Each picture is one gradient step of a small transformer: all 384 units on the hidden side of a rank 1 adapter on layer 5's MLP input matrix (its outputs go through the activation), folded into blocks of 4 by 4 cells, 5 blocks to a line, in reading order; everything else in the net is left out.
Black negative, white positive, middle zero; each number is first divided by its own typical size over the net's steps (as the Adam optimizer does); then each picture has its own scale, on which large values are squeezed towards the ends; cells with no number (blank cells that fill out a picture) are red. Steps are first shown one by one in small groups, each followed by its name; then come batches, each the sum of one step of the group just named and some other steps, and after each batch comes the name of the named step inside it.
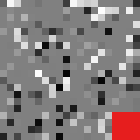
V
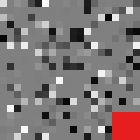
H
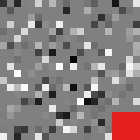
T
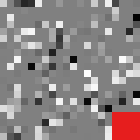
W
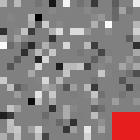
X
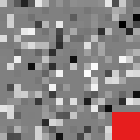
W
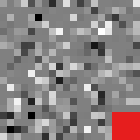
X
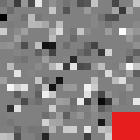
T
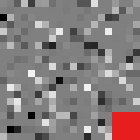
H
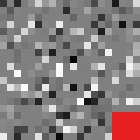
T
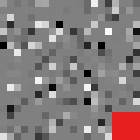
H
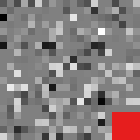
T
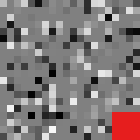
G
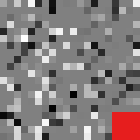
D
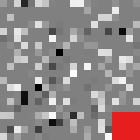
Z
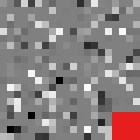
G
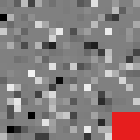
Z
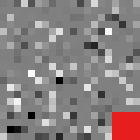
Z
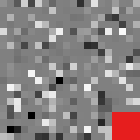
Z
